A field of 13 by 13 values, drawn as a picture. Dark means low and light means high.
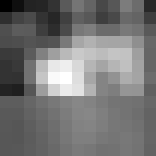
Seam: horizontal, 60% of the way down, the bottom part calmer. Calmest part: bottom left. Stripes: none. Grain: blotchy. Ninth with the highest average: centre. Ninth with the lowest average: top left.
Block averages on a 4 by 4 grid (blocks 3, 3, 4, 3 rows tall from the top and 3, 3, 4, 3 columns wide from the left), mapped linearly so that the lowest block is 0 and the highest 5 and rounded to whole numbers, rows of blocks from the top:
0 0 2 2 / 1 4 5 4 / 1 4 4 3 / 1 2 3 2
